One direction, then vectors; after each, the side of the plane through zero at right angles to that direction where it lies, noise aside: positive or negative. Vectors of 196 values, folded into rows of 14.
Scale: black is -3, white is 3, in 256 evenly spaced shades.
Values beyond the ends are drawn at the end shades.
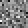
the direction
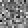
negative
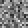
negative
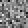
positive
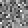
negative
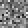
negative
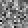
negative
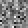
negative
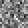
negative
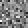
positive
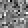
negative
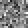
negative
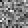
positive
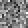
negative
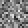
positive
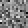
positive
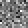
negative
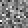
positive
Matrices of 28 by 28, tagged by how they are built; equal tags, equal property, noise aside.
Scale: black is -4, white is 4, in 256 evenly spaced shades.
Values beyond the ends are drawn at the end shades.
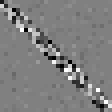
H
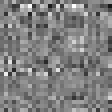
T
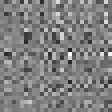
T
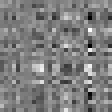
T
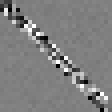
H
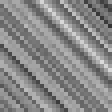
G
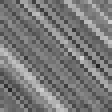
G
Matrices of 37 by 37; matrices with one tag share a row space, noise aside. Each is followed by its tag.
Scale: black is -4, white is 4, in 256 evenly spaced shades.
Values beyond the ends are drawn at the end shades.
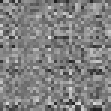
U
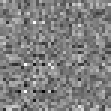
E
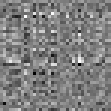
E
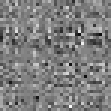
U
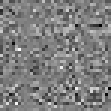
U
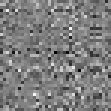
U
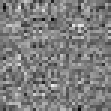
E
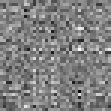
E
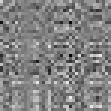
U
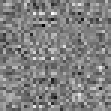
E
